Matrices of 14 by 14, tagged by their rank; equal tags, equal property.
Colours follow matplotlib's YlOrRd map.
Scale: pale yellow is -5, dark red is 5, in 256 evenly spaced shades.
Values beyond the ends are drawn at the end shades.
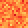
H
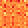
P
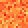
H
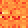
P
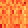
P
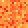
H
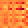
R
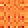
R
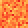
H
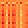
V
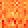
P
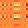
V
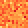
H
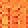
P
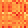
R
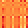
V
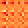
R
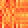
P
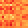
R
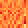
P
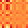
V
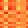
V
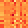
R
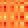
V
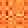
R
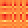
V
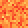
H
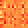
P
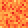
H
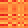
V
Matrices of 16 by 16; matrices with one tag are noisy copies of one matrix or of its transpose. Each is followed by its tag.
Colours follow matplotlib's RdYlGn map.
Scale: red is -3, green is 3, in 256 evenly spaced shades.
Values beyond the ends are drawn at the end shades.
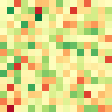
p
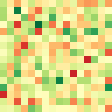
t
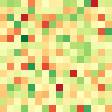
t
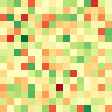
t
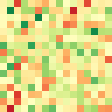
p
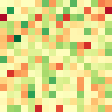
p
